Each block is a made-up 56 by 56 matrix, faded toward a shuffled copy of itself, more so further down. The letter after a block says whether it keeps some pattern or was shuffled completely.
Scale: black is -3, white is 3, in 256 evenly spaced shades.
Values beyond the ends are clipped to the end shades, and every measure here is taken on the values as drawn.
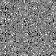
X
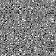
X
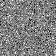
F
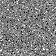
F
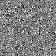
X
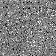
F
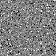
X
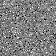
F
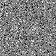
X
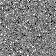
F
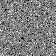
F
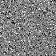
X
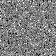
F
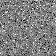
F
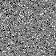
F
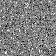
F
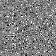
X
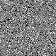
X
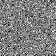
X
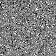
F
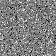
F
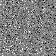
X
